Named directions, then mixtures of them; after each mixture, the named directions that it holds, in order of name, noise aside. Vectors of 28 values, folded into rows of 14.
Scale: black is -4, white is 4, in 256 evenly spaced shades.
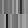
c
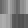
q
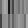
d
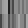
d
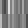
d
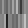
c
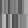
c, d, q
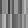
c, d, q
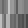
c, d, q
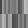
c, d, q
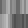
q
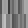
c, d, q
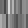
c, d, q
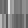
c, d, q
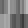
q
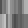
c, q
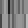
d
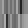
c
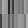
d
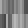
c, q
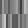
c, d, q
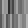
c, d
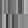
c, d, q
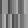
c, d, q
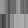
q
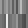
c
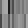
d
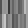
c, d, q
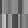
c, d, q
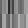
c, d
